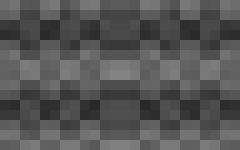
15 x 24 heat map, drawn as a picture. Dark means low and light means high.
Mirror symmetry: left to right. Stripes: horizontal, repeating 2 times. Slope: none. Odd rows or columns: none. Seam: none.
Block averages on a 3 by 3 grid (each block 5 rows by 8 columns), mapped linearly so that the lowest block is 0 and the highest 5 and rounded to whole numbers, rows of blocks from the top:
000
555
222
